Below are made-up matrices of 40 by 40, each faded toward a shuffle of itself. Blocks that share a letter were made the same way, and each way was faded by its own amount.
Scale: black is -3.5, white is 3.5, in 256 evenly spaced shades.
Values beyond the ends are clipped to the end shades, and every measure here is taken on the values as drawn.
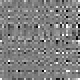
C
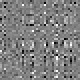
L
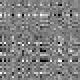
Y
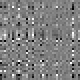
C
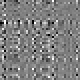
C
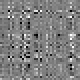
C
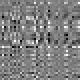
C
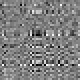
Y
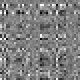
Y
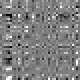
C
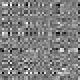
Y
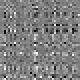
L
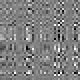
C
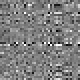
Y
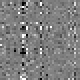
L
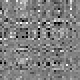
L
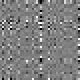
C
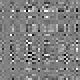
C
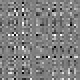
C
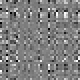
C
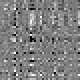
L
